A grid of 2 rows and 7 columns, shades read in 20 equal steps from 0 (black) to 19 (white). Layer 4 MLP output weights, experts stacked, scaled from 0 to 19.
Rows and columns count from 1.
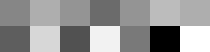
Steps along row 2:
up down up down down up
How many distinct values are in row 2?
7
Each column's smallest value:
7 13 6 8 9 0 13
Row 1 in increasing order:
8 10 11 11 13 13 14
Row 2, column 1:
7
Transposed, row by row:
10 7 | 13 16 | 11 6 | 8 18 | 11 9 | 14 0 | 13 19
